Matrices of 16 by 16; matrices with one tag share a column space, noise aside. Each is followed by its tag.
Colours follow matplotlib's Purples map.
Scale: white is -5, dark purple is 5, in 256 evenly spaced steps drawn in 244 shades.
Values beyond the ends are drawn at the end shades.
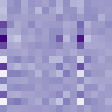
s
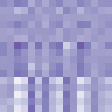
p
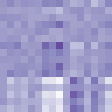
p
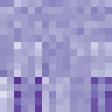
p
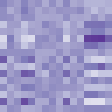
s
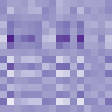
s
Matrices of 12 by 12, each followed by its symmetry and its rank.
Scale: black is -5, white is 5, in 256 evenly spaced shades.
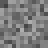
symmetric, full rank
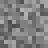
antisymmetric, full rank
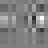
neither, rank one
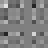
symmetric, rank one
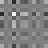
symmetric, rank one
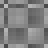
symmetric, rank one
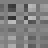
neither, rank one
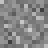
symmetric, full rank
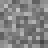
symmetric, full rank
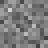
symmetric, full rank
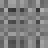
neither, rank one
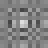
symmetric, rank one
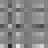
neither, rank one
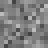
antisymmetric, full rank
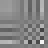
symmetric, rank one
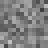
antisymmetric, full rank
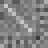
symmetric, full rank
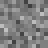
antisymmetric, full rank
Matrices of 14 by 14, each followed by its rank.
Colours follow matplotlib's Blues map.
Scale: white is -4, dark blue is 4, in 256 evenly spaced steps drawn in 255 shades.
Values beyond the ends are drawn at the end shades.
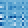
two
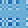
one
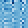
two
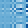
one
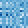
two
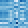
two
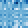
two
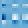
one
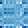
two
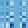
one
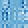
two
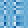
one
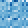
two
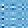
one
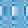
one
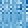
two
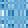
one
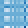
one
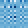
one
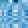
two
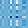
one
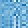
two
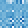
two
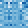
two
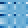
one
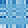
one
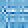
two
